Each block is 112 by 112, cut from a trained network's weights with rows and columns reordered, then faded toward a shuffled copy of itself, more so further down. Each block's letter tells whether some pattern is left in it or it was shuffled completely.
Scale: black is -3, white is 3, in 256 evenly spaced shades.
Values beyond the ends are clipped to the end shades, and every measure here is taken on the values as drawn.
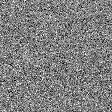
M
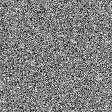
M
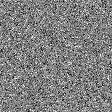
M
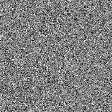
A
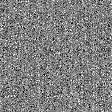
A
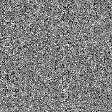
A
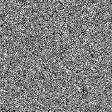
A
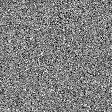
M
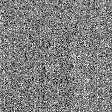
A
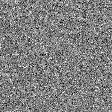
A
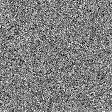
M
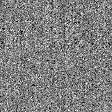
A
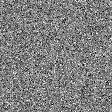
M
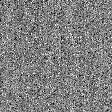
A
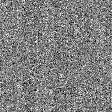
A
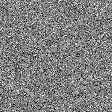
M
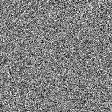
A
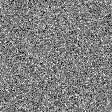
M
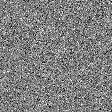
M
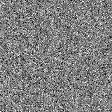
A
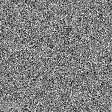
M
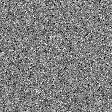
M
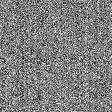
A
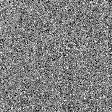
A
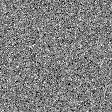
M
